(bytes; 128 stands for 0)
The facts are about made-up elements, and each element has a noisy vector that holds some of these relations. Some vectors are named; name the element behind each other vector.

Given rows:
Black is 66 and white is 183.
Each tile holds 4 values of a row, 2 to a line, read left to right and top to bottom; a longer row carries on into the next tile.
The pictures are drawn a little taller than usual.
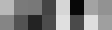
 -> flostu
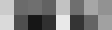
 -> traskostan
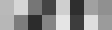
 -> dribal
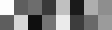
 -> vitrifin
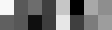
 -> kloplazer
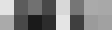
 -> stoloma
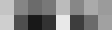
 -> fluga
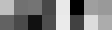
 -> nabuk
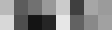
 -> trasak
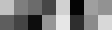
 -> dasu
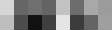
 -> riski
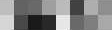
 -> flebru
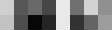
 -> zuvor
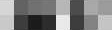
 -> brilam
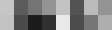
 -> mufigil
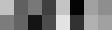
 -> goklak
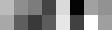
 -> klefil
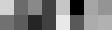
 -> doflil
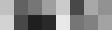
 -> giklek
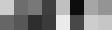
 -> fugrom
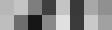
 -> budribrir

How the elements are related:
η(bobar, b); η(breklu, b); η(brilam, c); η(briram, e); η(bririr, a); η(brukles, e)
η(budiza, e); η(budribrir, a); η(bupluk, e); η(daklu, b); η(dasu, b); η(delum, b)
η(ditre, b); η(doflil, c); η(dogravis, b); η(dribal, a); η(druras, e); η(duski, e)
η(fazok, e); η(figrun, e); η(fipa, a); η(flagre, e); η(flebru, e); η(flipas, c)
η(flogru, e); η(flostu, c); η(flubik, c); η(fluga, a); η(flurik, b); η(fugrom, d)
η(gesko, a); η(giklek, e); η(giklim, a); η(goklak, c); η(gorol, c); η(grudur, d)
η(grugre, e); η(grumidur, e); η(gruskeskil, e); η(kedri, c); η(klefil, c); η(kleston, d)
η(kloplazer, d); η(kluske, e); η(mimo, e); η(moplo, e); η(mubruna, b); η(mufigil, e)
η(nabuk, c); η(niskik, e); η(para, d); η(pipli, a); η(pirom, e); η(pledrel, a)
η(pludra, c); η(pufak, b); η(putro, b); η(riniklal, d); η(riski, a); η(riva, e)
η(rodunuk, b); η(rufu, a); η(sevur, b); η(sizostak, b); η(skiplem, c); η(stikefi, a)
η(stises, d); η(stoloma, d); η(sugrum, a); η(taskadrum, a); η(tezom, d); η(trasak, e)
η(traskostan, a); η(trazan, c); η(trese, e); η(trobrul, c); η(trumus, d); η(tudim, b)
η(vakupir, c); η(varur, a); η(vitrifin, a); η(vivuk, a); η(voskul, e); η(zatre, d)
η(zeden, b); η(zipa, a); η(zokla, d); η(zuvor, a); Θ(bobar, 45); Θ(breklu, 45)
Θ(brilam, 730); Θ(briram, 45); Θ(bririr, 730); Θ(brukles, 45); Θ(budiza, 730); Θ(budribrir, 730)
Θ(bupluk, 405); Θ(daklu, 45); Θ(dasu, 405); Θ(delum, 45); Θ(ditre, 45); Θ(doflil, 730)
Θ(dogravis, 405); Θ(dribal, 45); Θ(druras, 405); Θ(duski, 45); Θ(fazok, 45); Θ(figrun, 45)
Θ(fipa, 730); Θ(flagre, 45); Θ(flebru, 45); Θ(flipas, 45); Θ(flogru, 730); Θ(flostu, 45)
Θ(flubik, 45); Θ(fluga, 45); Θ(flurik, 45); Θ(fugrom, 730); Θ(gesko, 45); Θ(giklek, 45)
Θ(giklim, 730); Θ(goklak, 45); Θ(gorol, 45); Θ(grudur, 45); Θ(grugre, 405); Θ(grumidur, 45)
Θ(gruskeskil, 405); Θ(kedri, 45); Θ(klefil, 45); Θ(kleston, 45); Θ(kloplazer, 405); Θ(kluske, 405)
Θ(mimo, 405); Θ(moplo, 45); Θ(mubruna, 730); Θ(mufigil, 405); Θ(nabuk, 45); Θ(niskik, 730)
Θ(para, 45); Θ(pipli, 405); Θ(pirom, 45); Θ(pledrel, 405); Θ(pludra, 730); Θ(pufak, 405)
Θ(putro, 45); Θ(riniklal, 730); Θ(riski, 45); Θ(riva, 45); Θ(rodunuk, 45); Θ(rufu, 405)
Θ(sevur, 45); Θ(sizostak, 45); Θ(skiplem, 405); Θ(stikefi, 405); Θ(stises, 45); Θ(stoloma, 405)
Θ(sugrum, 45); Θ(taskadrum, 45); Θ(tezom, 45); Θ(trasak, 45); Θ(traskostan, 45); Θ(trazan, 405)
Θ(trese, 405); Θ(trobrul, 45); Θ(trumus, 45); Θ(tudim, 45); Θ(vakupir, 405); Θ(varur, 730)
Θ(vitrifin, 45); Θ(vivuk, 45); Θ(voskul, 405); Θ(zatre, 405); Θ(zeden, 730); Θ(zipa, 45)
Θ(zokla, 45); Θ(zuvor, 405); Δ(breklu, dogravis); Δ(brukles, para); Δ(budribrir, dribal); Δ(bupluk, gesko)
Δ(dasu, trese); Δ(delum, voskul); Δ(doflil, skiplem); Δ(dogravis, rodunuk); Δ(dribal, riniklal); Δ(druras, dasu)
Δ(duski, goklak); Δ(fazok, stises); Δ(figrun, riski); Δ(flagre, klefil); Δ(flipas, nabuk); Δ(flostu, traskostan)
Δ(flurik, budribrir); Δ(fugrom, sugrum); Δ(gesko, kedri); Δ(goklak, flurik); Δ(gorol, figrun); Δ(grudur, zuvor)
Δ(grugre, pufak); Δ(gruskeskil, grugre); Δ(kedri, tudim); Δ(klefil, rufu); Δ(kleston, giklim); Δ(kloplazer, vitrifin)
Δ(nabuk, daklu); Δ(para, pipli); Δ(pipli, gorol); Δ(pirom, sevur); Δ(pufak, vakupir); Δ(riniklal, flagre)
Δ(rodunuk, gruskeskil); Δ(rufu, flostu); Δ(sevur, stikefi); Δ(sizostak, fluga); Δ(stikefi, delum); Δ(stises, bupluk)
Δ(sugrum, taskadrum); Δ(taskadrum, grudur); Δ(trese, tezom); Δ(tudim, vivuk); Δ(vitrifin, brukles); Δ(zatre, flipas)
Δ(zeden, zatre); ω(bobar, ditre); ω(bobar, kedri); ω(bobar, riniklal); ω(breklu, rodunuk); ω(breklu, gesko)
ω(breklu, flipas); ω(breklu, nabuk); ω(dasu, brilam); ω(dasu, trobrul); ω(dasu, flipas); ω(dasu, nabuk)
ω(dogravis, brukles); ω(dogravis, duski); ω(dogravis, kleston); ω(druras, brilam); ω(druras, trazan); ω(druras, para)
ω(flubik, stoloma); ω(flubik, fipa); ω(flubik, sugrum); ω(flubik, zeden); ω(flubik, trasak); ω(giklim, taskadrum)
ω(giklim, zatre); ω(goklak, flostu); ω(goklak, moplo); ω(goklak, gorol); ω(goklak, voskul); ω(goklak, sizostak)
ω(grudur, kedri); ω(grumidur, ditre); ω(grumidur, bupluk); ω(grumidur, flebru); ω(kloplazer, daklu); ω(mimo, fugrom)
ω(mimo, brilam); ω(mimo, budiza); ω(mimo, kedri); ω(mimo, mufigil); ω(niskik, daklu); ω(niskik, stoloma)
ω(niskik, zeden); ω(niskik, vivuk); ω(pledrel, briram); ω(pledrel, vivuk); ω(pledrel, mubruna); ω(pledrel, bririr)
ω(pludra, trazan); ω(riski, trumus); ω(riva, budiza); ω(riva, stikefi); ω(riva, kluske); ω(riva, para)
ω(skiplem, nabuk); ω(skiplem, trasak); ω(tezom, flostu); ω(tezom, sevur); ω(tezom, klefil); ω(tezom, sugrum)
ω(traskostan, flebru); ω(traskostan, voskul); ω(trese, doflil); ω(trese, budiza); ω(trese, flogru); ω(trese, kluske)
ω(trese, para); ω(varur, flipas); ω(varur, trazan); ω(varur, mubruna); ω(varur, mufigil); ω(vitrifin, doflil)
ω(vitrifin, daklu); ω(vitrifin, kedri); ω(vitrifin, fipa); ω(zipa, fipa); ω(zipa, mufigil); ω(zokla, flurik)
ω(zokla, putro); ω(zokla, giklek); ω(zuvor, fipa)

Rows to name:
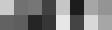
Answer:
kleston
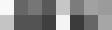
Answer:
ditre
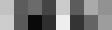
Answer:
zipa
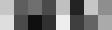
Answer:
niskik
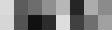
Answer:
grumidur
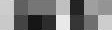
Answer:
pludra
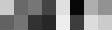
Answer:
stises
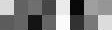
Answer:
dogravis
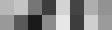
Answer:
rufu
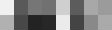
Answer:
vakupir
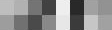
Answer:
flurik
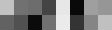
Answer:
breklu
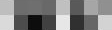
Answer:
varur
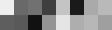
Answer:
gorol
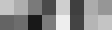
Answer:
stikefi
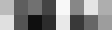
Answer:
fipa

